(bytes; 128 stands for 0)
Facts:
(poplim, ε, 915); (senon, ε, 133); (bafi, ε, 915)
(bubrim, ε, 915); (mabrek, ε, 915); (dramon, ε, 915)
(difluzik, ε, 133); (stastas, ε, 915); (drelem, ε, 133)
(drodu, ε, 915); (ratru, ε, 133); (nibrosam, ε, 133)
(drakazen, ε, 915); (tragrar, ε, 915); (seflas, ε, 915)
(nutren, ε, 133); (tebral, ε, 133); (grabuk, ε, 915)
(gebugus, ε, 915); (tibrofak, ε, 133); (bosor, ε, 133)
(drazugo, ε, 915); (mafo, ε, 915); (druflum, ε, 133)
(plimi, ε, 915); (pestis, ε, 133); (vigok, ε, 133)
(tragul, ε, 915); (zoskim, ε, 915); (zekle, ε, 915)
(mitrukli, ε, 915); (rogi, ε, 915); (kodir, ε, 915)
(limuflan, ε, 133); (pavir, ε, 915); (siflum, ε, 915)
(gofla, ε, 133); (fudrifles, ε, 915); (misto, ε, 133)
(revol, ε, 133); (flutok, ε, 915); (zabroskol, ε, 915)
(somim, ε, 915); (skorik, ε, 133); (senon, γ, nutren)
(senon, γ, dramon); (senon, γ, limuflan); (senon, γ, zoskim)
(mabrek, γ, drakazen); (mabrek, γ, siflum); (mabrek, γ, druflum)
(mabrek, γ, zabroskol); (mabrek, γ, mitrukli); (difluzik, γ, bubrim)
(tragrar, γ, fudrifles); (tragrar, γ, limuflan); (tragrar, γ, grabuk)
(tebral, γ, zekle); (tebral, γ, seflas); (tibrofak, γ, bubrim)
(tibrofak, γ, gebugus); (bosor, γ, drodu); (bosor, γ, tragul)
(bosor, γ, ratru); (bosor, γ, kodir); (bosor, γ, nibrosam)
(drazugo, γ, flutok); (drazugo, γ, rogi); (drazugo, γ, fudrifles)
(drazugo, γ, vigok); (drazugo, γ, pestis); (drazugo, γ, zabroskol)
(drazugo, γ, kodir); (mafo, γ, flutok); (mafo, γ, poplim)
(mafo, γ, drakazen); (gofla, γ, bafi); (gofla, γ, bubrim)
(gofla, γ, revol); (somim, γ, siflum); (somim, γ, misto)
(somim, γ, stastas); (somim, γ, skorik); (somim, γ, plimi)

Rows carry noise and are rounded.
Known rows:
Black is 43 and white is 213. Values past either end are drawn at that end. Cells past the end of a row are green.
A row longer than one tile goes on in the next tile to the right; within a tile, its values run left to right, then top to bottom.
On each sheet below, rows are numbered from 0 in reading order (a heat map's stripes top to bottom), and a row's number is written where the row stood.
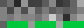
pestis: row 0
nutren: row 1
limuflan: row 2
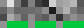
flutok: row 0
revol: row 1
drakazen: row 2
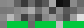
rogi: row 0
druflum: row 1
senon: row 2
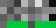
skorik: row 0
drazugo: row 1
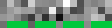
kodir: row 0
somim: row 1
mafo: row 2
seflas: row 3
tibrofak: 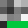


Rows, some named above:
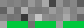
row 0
grabuk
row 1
gebugus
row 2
pavir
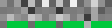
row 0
gebugus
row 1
bubrim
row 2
bubrim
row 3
poplim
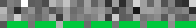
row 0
tebral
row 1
drelem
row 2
poplim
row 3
zabroskol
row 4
gofla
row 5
mitrukli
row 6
revol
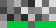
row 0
tragrar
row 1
bosor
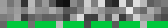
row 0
zabroskol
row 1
siflum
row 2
senon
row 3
mabrek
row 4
bosor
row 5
bafi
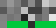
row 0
fudrifles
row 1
difluzik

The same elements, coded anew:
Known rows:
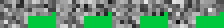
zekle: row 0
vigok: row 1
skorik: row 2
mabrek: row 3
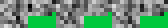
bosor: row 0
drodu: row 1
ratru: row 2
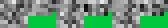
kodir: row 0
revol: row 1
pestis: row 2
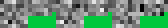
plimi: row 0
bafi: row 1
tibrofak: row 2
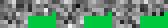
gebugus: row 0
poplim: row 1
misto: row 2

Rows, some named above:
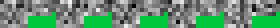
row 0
pavir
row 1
drazugo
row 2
poplim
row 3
somim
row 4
senon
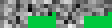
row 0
difluzik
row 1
drakazen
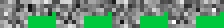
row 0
revol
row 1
mitrukli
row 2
somim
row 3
bubrim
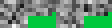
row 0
drakazen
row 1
drelem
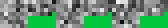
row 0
limuflan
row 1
grabuk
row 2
mabrek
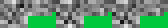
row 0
rogi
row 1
siflum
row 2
siflum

